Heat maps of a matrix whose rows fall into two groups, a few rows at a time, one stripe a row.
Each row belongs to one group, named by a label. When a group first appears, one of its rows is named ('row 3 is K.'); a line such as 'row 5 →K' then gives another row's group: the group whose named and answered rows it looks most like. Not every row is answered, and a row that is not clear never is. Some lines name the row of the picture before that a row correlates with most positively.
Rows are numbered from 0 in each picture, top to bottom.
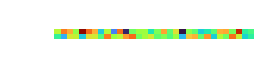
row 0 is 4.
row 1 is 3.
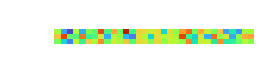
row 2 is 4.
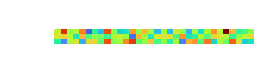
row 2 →3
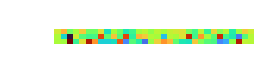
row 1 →4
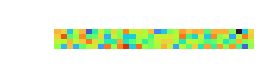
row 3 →3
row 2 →4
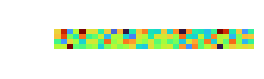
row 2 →3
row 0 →4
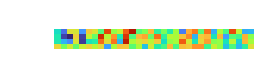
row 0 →3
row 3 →4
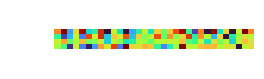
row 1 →4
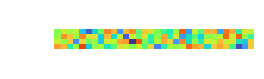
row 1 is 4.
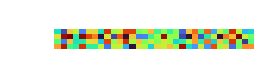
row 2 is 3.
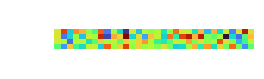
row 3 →3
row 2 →4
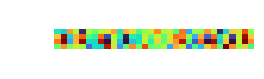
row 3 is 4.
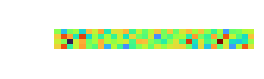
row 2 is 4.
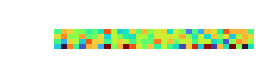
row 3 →3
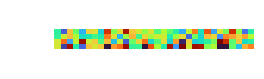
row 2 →4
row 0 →3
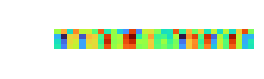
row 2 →3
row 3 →3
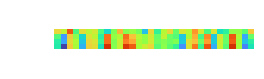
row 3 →3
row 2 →3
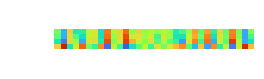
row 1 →3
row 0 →3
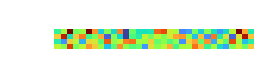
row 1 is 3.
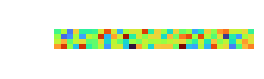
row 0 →4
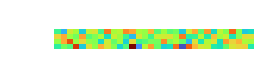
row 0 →3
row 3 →3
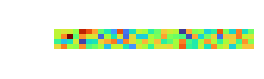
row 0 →4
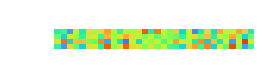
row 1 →3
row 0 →4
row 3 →3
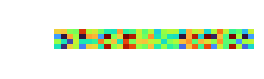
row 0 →4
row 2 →4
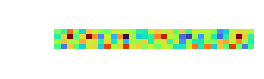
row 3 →3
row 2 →4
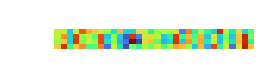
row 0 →4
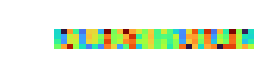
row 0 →3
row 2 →3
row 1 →3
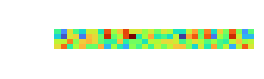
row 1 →3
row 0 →3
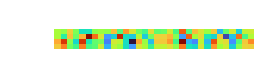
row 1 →4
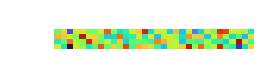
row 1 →4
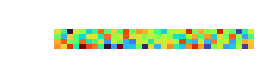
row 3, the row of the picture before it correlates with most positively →1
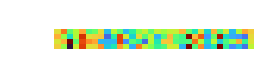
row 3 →4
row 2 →4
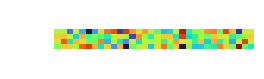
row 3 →4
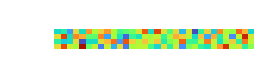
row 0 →4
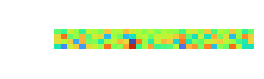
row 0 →3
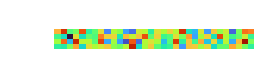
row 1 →4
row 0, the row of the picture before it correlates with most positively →1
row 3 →3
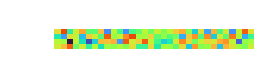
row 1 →3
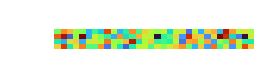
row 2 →3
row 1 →4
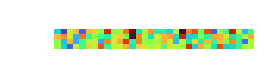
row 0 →3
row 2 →3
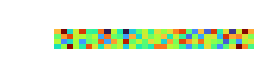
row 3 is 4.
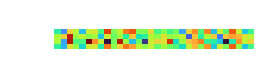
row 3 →3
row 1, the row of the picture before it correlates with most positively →1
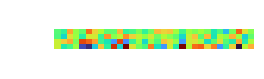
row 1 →3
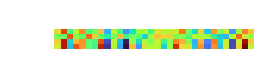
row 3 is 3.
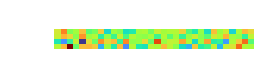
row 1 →4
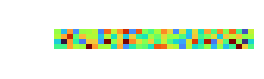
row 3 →4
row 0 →3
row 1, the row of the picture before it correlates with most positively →3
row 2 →3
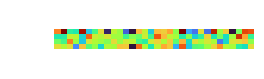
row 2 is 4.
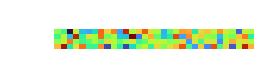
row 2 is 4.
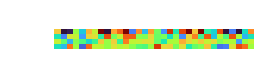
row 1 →3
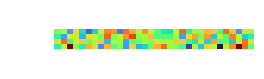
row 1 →3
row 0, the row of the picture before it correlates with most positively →2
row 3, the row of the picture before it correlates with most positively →3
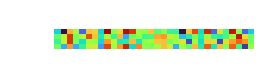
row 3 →3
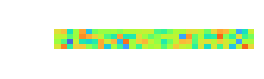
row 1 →4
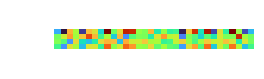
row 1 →4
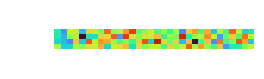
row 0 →3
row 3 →4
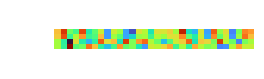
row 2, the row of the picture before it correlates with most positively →3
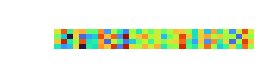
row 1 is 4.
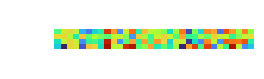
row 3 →3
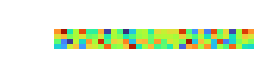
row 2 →4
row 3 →3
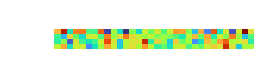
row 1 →3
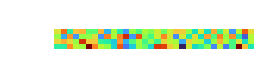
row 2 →4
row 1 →3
